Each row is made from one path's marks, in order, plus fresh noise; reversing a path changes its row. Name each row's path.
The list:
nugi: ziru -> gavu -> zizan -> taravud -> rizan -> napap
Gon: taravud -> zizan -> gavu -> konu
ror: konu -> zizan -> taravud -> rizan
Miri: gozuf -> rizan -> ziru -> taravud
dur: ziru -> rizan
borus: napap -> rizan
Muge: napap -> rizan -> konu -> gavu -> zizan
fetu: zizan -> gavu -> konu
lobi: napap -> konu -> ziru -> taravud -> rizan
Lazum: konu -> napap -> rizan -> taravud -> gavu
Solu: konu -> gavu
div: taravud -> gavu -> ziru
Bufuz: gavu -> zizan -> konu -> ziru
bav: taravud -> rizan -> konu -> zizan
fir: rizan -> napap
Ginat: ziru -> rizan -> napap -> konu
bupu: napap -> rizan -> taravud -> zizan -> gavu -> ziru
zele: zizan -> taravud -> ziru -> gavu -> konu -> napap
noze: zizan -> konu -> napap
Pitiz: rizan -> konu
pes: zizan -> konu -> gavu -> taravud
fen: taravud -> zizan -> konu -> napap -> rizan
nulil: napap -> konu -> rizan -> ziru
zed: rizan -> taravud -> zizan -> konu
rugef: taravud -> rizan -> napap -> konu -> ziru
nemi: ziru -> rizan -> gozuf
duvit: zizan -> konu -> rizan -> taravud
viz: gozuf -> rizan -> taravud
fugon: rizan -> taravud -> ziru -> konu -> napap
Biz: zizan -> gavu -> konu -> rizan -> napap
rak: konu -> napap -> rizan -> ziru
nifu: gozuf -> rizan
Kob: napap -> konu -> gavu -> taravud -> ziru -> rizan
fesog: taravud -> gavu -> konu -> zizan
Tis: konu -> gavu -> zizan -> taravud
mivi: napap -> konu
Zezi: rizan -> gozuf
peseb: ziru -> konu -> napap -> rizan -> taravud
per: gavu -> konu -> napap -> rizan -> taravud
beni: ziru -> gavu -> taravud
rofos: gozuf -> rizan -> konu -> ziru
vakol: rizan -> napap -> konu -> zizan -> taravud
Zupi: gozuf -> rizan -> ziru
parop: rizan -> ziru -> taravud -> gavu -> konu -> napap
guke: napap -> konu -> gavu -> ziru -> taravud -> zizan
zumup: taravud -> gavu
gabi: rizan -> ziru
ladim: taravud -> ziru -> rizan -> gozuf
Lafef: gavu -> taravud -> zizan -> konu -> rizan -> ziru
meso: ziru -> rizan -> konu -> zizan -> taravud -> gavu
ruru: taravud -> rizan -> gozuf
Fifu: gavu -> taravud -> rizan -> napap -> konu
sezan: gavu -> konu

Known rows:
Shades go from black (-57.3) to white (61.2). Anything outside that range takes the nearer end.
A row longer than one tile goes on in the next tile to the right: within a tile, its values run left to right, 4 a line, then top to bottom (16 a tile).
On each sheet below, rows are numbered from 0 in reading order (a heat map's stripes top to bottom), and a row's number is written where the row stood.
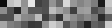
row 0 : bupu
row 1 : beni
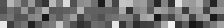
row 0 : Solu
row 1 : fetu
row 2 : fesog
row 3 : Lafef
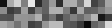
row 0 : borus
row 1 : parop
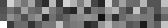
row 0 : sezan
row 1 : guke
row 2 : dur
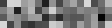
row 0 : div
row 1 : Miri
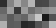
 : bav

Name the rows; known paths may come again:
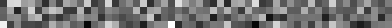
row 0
zumup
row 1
Ginat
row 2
Pitiz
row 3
sezan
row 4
parop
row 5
nemi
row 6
duvit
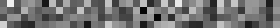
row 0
Bufuz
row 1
dur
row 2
rak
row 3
nugi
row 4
zele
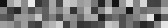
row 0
borus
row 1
div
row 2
rugef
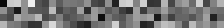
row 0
bupu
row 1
ror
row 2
Kob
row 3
nifu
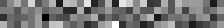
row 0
Miri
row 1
Muge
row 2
per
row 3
Gon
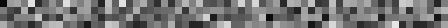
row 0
vakol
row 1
beni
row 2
Biz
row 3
bav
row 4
viz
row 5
lobi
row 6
fen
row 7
fesog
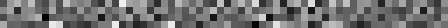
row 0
ladim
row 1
Tis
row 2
Lafef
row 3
Solu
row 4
fugon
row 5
nulil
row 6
pes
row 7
noze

